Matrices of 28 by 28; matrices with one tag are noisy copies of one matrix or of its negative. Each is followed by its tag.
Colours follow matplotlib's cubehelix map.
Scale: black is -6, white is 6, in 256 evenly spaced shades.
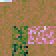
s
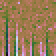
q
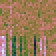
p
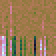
p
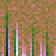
q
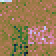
s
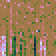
p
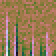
q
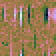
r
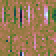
r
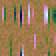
r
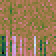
p
